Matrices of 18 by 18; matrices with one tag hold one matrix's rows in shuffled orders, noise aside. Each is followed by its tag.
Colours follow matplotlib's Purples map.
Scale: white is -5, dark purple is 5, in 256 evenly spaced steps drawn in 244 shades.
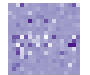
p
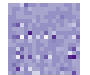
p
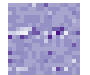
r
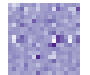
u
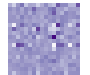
u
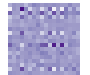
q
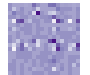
u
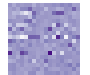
r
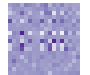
q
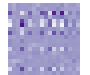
q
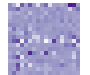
p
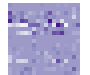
r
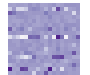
r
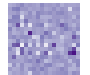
p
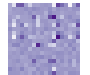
u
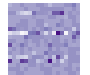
r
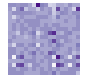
u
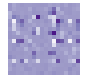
u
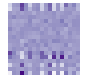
q
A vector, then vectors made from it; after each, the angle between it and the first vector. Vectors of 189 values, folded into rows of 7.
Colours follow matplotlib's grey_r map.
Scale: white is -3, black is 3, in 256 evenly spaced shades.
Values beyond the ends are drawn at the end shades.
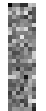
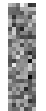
partly opposed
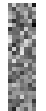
orthogonal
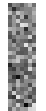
orthogonal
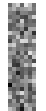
orthogonal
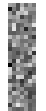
orthogonal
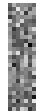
orthogonal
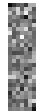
nearly parallel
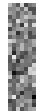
orthogonal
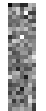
nearly parallel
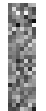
partly aligned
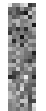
nearly opposite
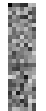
nearly parallel
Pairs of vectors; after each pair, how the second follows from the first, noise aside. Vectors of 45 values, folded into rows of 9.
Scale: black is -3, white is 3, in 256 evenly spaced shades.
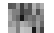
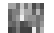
negated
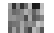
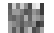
negated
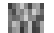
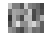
shuffled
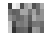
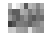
sign-scrambled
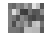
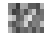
shuffled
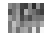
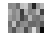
sign-scrambled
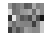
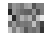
negated
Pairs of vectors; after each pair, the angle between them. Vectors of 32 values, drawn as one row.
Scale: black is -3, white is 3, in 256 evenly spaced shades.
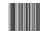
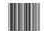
partly aligned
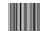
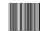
partly aligned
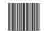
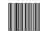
nearly opposite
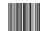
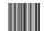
partly aligned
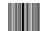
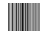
partly aligned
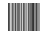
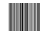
nearly opposite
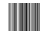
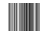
partly aligned
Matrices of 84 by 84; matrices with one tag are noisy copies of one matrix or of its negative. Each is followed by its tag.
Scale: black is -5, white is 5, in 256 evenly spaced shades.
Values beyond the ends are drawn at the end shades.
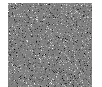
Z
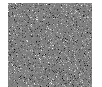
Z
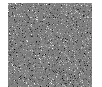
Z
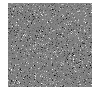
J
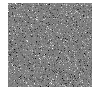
Z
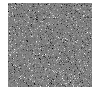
Z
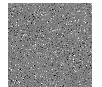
J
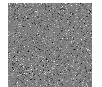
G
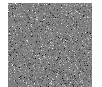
Z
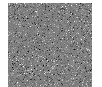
G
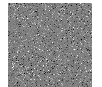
G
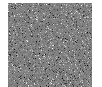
Z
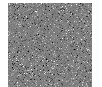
G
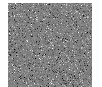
Z
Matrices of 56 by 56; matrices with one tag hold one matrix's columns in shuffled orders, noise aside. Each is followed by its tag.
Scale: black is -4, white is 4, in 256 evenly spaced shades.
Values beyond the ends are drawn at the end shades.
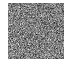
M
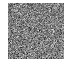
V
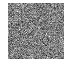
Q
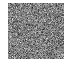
Q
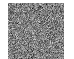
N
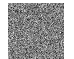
N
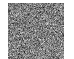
M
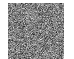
Q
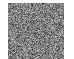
Q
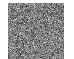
N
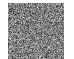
N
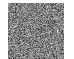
V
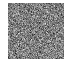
M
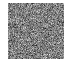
Q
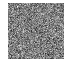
V
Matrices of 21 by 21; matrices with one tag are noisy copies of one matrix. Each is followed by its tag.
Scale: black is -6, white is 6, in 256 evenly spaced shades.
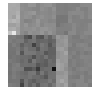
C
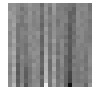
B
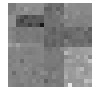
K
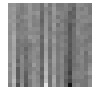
B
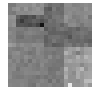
K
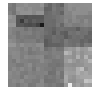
K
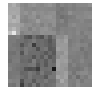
C
